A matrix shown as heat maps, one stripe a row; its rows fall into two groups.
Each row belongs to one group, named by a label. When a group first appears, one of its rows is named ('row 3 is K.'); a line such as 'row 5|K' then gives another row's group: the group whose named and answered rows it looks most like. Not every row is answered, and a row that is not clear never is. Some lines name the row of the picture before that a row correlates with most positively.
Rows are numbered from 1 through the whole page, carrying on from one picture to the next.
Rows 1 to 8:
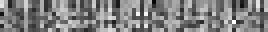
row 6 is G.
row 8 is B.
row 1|G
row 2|G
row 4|B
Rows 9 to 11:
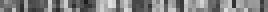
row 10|B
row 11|B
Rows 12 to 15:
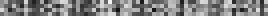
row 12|G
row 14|G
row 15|B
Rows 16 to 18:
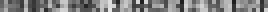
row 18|G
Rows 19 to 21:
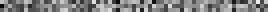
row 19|G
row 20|B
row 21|B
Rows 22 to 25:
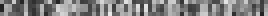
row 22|B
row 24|G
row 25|G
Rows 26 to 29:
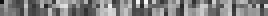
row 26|B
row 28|B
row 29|B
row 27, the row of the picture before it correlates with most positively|25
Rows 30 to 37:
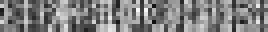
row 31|G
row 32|B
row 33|G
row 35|G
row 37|B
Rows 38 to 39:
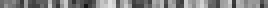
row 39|B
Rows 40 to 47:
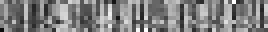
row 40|G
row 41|G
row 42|G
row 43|G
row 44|B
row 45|B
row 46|G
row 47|B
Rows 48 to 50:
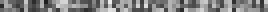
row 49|G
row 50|B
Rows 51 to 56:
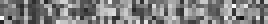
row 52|B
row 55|G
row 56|G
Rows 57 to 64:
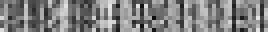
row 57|B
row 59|G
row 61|G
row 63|B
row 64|G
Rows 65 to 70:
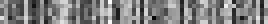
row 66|G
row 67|B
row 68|B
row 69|G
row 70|G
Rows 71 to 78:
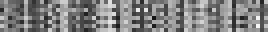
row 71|G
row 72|B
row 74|B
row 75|G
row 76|B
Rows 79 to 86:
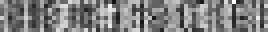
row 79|G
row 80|G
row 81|B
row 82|B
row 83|G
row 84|B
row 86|G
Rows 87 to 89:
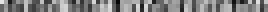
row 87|G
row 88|B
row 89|B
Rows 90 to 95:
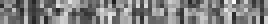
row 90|G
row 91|G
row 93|B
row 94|G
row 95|G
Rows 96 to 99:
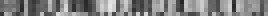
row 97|B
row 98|B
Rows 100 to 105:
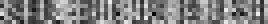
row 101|G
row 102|G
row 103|G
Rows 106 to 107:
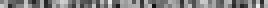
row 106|G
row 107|G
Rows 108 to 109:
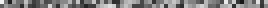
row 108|G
